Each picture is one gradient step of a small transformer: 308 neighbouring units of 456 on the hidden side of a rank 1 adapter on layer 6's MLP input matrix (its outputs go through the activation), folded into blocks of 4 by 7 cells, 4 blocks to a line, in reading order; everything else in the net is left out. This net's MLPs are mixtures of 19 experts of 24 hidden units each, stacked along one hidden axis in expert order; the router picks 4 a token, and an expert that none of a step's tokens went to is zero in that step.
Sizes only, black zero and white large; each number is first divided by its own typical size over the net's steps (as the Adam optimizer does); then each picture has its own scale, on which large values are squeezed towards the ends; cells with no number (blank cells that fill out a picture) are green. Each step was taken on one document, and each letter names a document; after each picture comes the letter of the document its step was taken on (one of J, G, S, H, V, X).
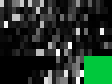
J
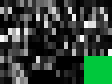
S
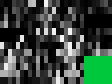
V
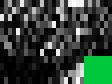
J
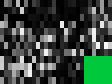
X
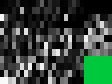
X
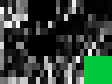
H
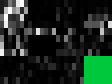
H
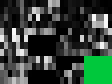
H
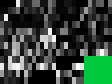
X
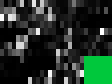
J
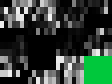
V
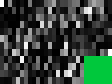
S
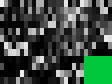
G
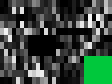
V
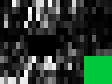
H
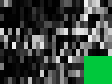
G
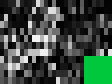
X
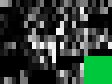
G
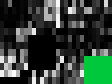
V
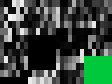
V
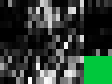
H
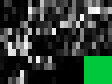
S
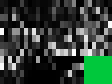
H
